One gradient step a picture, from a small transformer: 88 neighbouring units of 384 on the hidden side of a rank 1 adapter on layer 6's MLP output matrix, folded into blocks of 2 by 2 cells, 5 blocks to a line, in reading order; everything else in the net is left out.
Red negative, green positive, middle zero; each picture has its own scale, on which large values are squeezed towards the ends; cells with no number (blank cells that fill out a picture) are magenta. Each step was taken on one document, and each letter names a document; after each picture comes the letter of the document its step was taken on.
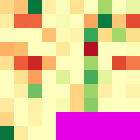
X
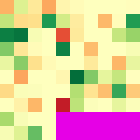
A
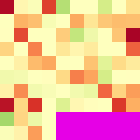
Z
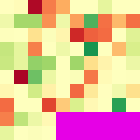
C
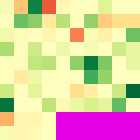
C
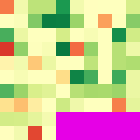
A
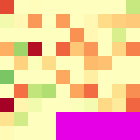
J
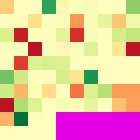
Z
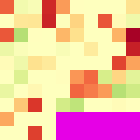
A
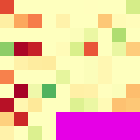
J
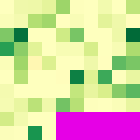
A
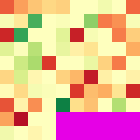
Z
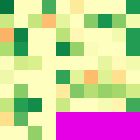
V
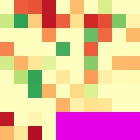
X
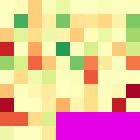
C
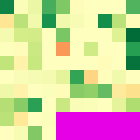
A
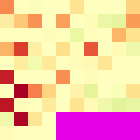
J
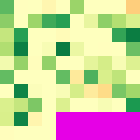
V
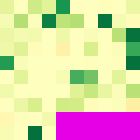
A
